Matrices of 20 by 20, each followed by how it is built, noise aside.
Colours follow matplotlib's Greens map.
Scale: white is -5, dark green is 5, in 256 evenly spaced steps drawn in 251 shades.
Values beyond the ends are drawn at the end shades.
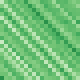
Toeplitz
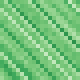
Toeplitz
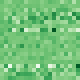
uneven rows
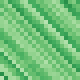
Toeplitz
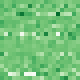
uneven rows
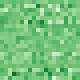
uneven rows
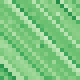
Toeplitz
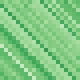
Toeplitz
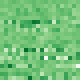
uneven rows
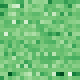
uneven rows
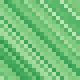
Toeplitz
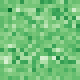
uneven rows
